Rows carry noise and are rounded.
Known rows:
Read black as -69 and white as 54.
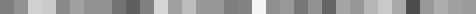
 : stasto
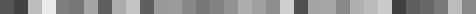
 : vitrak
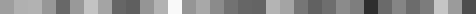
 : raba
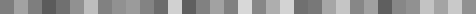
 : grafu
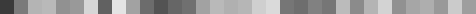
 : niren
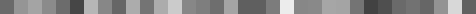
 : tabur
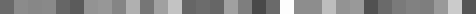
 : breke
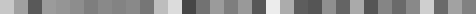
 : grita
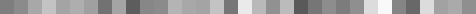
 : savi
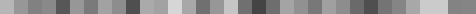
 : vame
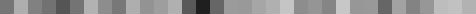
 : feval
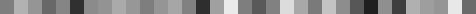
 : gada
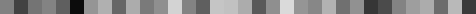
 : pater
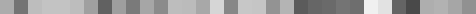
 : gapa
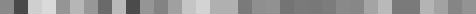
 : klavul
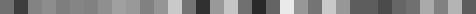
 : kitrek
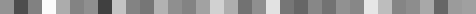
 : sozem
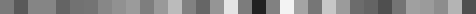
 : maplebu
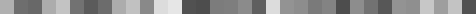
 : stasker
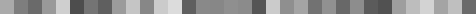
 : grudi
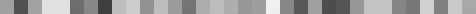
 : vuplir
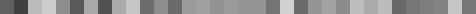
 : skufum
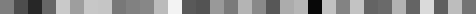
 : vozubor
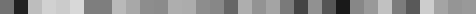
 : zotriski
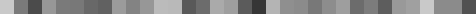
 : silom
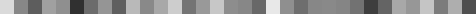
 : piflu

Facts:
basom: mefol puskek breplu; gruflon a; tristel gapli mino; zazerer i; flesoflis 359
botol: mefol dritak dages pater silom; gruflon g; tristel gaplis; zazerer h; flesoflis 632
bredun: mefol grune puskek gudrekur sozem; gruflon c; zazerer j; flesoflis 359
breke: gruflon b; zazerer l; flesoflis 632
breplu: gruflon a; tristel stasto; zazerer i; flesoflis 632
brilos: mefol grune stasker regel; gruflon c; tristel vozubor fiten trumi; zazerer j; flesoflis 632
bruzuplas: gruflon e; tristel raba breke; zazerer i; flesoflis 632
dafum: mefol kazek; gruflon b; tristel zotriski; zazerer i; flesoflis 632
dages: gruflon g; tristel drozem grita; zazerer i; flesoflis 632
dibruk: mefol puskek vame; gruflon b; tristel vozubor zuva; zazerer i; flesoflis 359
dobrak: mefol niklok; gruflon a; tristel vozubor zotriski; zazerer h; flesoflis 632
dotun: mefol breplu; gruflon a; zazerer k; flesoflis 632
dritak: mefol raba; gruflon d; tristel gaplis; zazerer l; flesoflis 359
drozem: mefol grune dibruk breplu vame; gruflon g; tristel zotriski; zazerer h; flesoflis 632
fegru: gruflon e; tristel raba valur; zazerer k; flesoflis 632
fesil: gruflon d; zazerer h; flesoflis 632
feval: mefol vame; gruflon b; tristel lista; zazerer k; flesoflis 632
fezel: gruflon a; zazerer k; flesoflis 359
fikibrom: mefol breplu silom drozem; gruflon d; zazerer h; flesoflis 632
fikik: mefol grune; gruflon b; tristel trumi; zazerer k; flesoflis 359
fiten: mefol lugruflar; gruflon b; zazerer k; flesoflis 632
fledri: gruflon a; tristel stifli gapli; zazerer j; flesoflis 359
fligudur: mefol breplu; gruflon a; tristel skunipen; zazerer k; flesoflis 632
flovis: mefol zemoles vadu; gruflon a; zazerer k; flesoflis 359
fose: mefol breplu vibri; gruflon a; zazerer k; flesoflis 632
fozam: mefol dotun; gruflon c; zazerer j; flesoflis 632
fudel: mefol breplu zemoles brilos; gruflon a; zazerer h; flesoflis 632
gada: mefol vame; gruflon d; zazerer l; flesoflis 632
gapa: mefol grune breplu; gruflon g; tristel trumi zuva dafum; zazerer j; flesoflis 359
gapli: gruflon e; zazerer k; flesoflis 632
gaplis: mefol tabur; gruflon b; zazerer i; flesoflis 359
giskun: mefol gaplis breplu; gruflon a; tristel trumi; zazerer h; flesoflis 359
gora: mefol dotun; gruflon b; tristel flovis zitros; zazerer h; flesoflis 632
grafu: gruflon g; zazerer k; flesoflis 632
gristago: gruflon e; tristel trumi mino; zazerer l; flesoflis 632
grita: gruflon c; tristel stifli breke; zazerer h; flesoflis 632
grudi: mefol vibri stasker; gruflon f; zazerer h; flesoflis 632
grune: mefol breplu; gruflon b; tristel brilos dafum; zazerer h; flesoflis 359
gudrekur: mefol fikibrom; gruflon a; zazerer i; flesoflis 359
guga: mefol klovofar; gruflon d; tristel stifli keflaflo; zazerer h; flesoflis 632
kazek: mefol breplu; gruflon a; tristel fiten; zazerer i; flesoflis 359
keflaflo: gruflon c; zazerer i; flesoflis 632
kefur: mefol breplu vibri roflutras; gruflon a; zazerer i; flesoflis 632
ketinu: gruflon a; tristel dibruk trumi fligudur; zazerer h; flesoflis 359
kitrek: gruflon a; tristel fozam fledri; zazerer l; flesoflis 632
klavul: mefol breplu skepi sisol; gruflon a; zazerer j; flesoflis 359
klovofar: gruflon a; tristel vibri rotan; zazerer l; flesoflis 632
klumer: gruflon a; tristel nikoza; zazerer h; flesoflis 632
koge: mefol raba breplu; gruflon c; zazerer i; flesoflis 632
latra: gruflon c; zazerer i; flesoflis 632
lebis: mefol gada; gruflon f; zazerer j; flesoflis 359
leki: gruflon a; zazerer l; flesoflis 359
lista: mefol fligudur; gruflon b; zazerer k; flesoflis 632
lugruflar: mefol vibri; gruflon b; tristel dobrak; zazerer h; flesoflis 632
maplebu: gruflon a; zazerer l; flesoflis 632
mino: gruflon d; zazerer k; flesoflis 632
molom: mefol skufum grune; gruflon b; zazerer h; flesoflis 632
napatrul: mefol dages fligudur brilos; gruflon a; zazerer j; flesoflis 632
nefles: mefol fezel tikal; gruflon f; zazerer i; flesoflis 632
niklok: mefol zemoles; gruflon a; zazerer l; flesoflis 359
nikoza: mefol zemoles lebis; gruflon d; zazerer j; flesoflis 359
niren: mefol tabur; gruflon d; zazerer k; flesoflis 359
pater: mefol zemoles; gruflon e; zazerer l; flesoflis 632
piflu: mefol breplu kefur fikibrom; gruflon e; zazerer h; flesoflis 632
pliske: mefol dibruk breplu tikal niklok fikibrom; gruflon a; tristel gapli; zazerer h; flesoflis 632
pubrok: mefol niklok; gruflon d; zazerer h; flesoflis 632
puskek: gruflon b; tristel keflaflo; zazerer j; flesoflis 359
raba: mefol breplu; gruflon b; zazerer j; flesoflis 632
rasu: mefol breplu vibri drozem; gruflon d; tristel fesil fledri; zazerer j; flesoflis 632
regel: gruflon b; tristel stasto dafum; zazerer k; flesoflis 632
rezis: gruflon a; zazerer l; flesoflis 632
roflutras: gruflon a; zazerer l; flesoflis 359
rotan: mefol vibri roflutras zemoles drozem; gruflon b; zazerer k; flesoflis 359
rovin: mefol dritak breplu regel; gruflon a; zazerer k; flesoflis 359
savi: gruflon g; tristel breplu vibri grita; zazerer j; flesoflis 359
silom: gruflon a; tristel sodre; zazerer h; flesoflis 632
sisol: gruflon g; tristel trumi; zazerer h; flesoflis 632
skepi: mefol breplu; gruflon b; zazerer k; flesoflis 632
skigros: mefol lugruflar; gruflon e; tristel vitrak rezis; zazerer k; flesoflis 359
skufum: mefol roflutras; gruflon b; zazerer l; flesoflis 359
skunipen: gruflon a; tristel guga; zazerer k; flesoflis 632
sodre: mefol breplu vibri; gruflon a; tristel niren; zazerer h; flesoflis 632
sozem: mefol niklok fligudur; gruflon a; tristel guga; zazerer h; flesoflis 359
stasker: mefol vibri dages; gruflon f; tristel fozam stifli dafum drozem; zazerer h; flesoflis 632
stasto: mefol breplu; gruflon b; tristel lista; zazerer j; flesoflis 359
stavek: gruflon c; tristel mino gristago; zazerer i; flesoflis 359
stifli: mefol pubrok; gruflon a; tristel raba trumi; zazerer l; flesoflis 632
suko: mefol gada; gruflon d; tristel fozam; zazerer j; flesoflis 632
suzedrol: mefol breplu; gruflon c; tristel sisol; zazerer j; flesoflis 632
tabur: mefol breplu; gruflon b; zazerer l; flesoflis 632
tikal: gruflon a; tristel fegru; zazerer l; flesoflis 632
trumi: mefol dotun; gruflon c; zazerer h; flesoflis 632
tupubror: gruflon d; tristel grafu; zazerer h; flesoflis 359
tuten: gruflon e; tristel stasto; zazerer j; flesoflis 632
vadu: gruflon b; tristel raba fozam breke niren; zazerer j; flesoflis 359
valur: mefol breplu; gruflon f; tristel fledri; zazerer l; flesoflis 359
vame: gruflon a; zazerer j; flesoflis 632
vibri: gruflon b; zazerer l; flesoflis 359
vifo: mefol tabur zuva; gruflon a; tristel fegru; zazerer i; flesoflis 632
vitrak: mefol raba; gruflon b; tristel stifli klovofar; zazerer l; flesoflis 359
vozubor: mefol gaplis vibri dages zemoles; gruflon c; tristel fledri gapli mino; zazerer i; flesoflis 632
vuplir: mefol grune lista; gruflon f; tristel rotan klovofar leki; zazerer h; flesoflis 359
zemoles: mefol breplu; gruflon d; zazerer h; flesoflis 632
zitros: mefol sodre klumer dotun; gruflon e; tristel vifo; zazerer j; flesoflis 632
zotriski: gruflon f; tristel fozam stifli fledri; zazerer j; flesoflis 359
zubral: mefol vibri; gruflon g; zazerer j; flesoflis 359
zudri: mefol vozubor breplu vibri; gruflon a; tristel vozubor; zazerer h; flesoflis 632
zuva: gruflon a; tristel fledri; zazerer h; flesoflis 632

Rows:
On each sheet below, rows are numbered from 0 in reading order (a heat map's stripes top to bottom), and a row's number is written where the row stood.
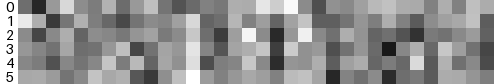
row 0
skigros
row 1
sisol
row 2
stifli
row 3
zitros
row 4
vifo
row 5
suzedrol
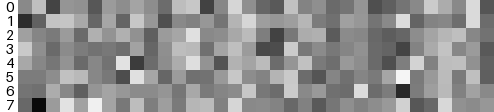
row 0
pubrok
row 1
dritak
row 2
napatrul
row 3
fudel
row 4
tuten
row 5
tupubror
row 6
dotun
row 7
fledri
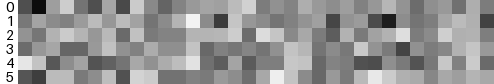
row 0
niklok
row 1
rasu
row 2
zubral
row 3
skepi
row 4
drozem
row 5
rotan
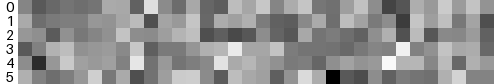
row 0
gapli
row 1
kefur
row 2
dafum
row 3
nikoza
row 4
gudrekur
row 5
brilos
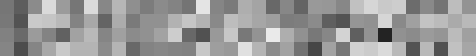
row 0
gaplis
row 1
lebis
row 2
fligudur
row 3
stavek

